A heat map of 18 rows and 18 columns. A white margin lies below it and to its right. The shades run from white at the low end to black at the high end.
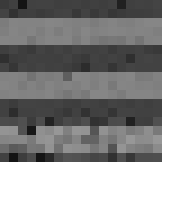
Histogram: two levels. Seam: horizontal, 70% of the way down, the top part calmer. Stripes: horizontal, repeating 3 times.
